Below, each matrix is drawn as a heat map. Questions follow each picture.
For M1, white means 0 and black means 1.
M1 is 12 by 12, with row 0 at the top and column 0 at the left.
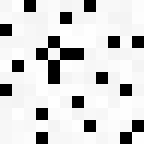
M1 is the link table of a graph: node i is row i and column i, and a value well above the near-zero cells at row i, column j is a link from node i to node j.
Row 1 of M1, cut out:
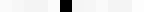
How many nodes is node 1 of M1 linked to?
1
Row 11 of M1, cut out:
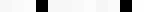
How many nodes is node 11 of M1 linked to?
2
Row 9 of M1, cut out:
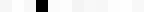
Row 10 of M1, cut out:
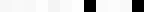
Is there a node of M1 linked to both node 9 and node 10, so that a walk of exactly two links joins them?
no
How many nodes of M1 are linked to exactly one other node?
4
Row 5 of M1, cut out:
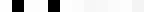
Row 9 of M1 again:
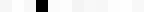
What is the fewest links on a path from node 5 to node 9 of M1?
3
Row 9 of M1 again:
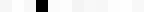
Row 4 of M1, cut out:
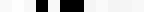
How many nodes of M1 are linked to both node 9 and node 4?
1
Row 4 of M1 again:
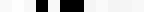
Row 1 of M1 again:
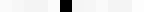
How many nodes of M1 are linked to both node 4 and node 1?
1
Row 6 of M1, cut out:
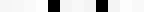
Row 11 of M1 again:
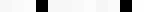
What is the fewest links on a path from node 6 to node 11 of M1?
3
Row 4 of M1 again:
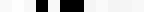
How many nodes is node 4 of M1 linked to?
3
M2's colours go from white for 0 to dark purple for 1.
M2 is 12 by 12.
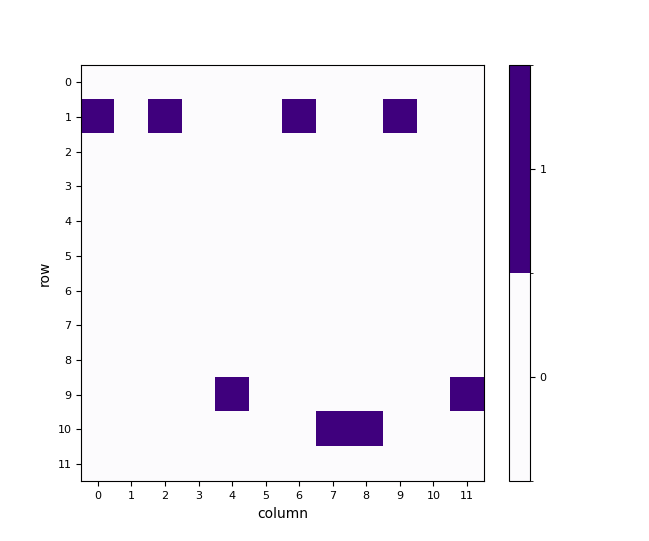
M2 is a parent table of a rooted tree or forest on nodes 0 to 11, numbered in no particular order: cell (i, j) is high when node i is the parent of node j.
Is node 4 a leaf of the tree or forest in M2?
yes
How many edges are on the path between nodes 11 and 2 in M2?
3
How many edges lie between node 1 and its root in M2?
0
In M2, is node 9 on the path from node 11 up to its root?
yes
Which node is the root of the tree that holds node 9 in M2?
1
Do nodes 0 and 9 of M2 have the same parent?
yes
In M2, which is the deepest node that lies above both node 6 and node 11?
1
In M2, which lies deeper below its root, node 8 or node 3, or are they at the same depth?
node 8
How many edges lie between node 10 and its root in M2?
0
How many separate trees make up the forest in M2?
4
